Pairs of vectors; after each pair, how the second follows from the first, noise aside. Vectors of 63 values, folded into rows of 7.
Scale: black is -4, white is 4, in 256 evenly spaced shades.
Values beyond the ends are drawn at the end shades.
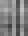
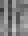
wrapped around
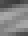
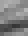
wrapped around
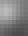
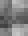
wrapped around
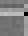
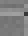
shrunk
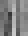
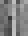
wrapped around
